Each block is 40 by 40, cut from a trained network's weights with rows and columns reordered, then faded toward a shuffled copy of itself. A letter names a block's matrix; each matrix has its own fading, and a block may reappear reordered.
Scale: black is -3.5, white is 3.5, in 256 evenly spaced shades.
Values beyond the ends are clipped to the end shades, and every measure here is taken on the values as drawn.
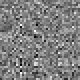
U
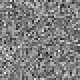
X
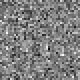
X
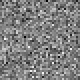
X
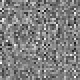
U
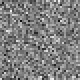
X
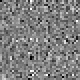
U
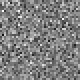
X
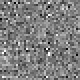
U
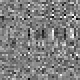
U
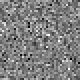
X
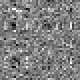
U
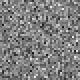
X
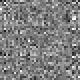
U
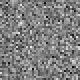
X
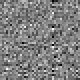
U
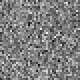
X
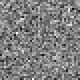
X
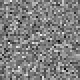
X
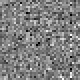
U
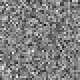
X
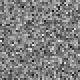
X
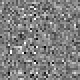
U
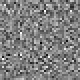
U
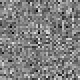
U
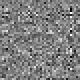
U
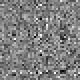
U
